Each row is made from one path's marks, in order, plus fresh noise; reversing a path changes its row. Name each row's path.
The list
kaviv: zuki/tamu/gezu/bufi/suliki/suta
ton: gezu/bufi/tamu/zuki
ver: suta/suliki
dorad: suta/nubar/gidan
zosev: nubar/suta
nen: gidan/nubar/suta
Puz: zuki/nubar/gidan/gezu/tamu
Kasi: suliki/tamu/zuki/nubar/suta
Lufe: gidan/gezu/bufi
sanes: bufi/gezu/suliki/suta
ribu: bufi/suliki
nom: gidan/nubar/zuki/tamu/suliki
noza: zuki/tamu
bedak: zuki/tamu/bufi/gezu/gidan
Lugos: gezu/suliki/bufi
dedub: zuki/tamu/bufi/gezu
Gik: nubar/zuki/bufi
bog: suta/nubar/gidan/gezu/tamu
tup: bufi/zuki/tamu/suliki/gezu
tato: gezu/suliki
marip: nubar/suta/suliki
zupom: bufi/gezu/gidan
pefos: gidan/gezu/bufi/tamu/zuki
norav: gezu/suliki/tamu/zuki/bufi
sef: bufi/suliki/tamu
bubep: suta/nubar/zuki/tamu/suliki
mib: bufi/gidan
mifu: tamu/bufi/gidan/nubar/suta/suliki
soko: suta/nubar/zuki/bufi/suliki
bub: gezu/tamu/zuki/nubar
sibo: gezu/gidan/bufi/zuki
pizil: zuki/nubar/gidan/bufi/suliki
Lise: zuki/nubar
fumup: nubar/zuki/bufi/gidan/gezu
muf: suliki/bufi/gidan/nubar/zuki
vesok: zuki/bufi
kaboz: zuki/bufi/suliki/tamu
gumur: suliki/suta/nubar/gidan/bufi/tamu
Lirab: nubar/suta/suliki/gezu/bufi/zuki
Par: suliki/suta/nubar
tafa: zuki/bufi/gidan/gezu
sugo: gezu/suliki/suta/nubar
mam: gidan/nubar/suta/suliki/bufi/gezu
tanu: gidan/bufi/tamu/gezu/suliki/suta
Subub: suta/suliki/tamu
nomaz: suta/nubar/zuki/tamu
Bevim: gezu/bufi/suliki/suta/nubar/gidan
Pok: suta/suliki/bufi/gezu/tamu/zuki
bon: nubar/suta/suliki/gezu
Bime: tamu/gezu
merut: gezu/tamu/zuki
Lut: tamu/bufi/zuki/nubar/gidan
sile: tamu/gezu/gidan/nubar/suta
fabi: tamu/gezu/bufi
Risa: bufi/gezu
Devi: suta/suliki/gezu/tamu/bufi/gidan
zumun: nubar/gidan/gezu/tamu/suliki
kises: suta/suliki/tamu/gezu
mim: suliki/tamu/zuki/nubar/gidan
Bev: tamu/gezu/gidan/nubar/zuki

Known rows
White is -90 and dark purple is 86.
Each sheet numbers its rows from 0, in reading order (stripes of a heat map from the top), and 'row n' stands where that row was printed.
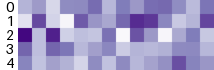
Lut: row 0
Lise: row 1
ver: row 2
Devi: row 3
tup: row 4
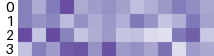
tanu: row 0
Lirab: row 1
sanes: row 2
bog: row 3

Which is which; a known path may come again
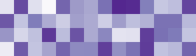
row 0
Lise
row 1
Pok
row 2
fabi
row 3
Puz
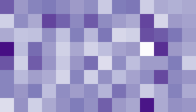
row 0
gumur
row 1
sile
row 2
ton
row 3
ribu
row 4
kises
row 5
tup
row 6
Lirab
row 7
bub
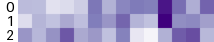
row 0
noza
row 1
merut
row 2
Risa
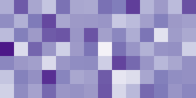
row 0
pizil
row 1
tanu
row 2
bog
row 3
Subub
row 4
bubep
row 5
zupom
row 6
pefos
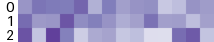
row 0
mam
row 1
mifu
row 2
sanes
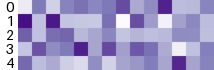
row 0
Bev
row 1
ver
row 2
Devi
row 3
nen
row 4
kaboz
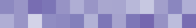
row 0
Bevim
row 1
Lut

